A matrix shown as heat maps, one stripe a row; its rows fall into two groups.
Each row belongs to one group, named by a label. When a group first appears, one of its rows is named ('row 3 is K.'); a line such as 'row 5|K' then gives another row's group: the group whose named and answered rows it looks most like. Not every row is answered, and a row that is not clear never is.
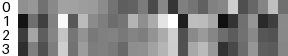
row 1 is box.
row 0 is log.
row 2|box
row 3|box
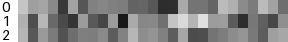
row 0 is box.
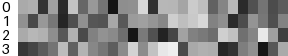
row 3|box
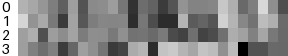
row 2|log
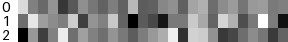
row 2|box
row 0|log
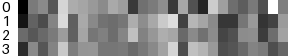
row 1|box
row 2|box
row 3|box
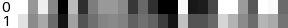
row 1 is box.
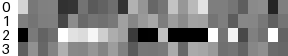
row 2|log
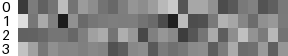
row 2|log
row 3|log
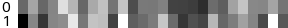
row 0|log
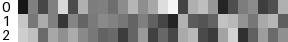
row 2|log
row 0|box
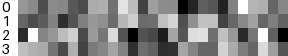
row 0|log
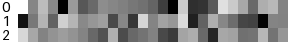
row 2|log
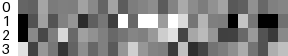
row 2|box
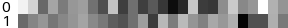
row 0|log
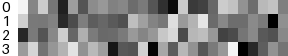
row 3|log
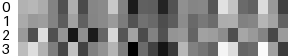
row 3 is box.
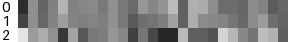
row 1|box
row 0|box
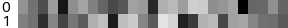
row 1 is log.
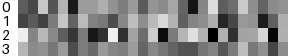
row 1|box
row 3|log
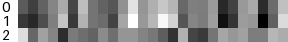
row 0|box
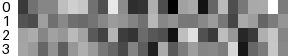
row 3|log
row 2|log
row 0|log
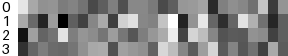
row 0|log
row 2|box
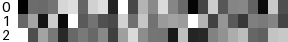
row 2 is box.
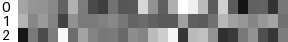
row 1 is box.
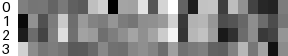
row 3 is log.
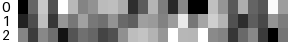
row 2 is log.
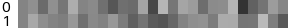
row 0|log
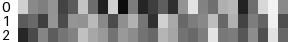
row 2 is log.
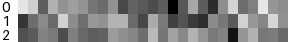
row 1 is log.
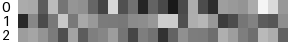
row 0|log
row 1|box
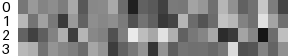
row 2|box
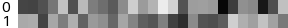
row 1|log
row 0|box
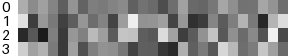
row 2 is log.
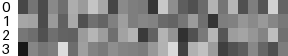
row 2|log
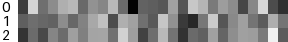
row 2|log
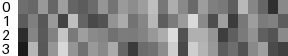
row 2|box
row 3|box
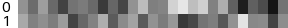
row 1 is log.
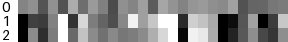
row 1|box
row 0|log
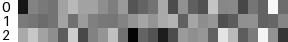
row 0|log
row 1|box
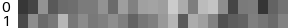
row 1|box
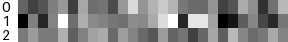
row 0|box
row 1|box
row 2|log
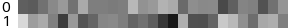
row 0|box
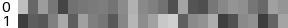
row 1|box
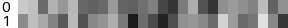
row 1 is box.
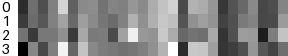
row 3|box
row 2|box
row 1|box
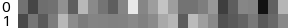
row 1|box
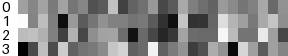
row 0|log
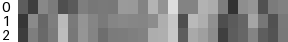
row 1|box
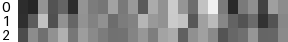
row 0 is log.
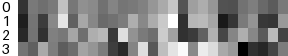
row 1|box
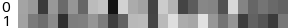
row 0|log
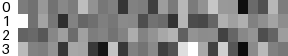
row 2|box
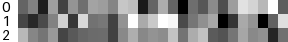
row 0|log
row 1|box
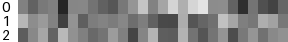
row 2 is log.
